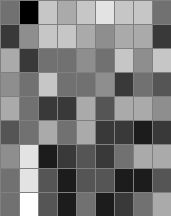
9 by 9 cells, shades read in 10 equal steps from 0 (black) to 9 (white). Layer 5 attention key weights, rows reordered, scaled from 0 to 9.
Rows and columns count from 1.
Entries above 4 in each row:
6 7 5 3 5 2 4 1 2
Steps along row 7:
up down up up down up up same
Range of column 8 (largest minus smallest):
6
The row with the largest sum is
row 1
